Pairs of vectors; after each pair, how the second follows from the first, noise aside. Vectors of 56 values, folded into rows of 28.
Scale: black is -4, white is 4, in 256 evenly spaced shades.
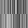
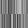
reversed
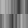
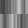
negated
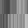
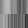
negated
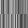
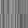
shrunk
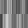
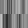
negated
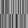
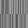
shrunk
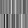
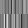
negated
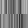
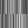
negated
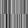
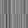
shrunk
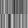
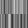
negated
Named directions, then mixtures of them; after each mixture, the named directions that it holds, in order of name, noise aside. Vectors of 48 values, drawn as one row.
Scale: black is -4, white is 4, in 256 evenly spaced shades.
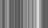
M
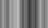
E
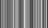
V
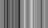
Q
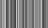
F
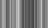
E, F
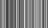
F, Q, V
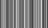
F, V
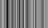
E, F, Q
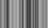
E, Q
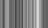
M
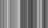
E, M, Q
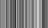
F, M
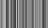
F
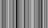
E, F, V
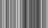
F, M, Q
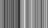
Q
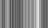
M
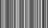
F, V
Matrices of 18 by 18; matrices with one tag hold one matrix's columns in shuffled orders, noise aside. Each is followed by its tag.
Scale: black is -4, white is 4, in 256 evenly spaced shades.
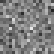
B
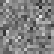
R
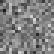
B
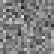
R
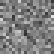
R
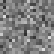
R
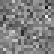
R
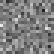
B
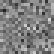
B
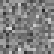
B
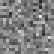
R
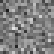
B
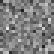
B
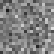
B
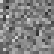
R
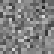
R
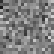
R
